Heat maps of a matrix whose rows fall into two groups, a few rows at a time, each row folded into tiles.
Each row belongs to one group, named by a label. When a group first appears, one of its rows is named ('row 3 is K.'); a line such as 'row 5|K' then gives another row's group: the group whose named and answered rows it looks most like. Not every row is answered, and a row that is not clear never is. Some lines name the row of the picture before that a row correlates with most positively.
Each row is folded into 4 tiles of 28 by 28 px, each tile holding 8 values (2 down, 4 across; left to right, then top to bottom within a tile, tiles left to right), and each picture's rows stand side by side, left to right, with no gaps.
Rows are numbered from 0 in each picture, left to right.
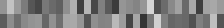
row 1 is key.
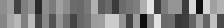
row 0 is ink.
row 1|key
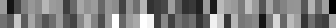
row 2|ink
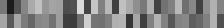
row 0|key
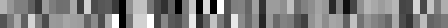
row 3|key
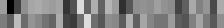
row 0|key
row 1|key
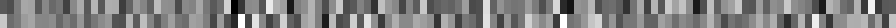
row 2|key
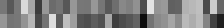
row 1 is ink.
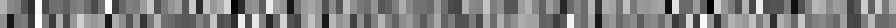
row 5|ink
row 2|key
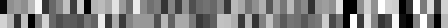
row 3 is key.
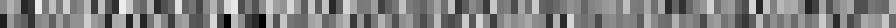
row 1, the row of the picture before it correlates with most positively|2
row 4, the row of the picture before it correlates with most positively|3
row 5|ink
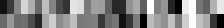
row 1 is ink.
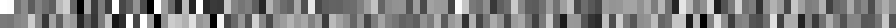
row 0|ink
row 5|ink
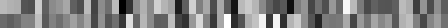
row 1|key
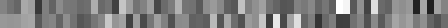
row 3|ink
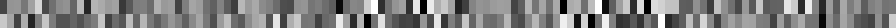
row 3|key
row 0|key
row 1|key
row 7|ink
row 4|key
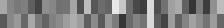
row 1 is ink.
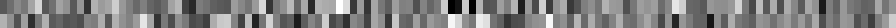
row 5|key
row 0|key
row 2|key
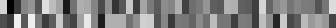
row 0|key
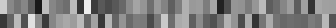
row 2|key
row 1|ink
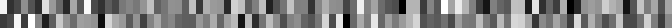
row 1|key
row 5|key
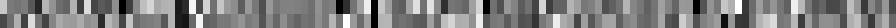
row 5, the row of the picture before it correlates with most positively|2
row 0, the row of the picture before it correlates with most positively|0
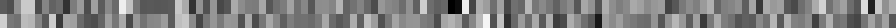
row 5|ink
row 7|key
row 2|key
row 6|key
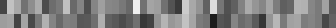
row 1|ink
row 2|ink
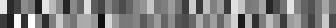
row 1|key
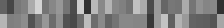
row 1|ink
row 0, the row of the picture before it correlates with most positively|1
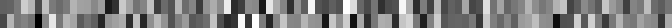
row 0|ink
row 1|key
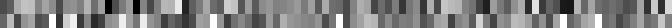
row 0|ink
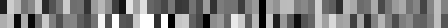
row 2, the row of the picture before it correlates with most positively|1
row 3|key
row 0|key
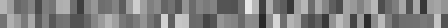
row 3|key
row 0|ink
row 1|ink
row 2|ink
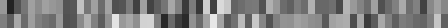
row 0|key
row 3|key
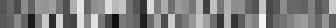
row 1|ink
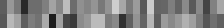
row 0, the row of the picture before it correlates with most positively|0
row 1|ink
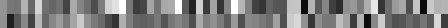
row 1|ink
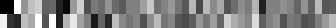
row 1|key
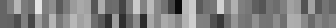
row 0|ink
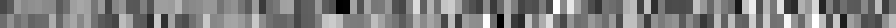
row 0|ink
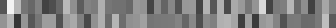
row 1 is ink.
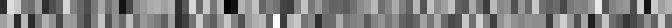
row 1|key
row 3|key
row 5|key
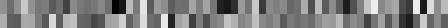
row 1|ink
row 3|key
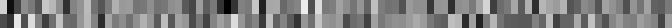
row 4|key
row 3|ink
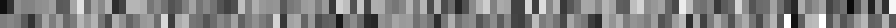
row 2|ink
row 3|ink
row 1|ink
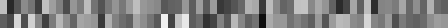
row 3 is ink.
